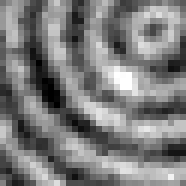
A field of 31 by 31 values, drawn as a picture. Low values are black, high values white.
No single row or column stands out from its neighbours. The halves do not mirror each other. The middle left is the ninth with the lowest average. Concentric rings centre on the top right. On average the colour sits 50% of the way up the scale.
